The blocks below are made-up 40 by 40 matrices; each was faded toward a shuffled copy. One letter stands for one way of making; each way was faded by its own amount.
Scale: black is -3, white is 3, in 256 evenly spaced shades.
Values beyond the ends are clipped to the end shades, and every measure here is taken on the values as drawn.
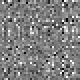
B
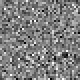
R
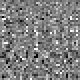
B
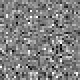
B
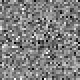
R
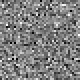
R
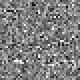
R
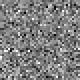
R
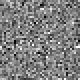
R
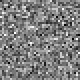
R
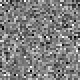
R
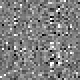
B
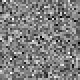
R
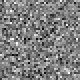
R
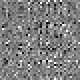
B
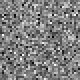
R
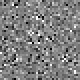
B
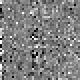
B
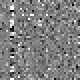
B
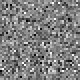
R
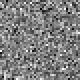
R
